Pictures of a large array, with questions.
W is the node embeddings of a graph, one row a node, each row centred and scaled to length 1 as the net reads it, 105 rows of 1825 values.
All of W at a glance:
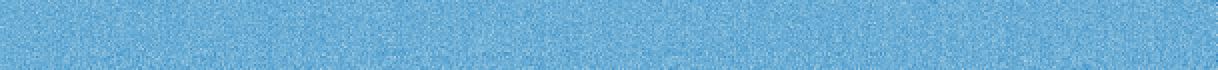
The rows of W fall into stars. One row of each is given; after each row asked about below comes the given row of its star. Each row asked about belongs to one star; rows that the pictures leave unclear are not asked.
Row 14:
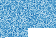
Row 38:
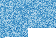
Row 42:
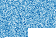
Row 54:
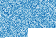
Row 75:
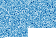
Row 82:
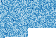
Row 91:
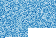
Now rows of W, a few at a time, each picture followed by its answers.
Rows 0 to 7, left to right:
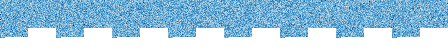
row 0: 91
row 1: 38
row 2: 75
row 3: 38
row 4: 38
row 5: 42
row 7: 91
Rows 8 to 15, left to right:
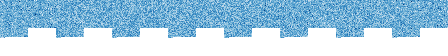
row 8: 82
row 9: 42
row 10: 54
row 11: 38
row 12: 82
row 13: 38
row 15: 82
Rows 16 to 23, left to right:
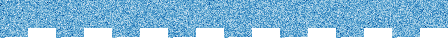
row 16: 14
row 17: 91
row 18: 54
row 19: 42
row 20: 38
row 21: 54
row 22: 91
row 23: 38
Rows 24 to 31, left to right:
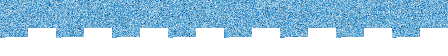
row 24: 38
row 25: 54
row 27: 14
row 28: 54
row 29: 38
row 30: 82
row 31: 38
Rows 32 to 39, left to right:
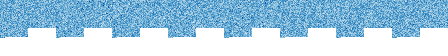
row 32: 91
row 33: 75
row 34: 75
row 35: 42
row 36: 42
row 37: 54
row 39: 14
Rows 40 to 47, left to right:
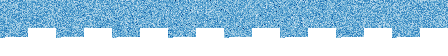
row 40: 75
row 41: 91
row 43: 14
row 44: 82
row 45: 42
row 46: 54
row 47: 75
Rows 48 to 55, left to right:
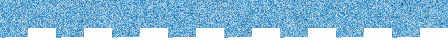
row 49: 75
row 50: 54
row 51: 91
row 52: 38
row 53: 38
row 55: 14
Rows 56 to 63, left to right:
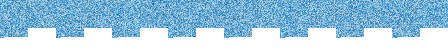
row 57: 75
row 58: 42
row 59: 91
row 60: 14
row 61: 91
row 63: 82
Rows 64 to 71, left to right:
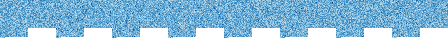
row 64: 42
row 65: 38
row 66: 38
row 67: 82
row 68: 75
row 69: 14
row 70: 91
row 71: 42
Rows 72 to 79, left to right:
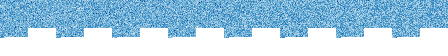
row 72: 75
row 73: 75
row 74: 42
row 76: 91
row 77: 75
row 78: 82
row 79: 82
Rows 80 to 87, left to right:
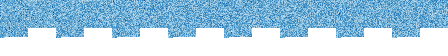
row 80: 75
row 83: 82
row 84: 91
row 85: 91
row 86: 91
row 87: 42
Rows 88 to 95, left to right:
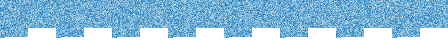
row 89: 91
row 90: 91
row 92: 82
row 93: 91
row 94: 54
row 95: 82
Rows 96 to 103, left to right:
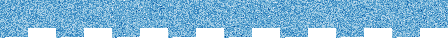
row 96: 14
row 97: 14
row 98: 82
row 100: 38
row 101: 14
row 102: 75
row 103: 38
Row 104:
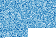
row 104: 38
